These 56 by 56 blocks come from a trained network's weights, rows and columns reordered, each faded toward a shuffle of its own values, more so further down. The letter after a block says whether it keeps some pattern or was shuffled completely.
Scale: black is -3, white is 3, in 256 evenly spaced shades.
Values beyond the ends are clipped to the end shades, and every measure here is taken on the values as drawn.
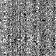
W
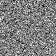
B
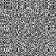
W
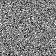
B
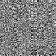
W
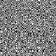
W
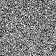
B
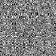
W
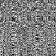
W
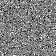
B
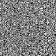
W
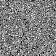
B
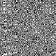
W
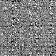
W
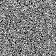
B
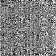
W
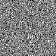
W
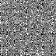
W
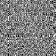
W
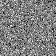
B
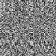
W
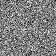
B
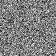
B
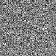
W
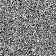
B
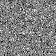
B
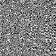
W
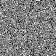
B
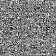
W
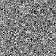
W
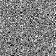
W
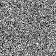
B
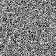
B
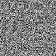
W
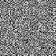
W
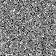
B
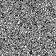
B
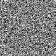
W
